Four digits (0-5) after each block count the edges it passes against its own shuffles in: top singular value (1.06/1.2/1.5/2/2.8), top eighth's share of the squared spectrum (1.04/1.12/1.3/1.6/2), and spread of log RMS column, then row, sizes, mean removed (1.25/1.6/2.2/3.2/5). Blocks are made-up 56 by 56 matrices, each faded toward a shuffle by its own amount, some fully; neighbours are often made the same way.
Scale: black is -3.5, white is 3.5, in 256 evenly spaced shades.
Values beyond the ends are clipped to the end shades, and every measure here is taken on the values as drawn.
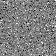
1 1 0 0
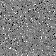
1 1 0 0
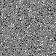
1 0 0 0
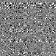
4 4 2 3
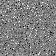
2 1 0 0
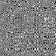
4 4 2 2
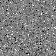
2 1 0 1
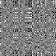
4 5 3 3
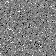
0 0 0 0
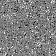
2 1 0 0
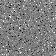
0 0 0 0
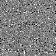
1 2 1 2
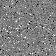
1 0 0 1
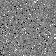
0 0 0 0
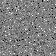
0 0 0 0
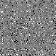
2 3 2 3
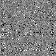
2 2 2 2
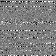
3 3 0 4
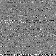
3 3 0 3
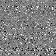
1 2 0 2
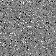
0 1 0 1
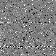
2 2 0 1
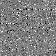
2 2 0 2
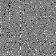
3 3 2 0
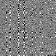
4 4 3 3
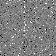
2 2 1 0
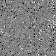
3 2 1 0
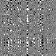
4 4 3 2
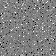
2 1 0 0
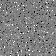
0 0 0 0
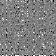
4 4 2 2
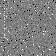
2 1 0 0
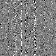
2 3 3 0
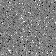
0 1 0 0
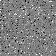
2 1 0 0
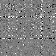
3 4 2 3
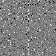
3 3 1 1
